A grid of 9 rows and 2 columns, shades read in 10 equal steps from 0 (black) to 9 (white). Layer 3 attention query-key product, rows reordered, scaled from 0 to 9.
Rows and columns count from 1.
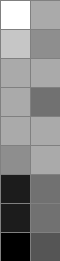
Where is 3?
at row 9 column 2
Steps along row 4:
down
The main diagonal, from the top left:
9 5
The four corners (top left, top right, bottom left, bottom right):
9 6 0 3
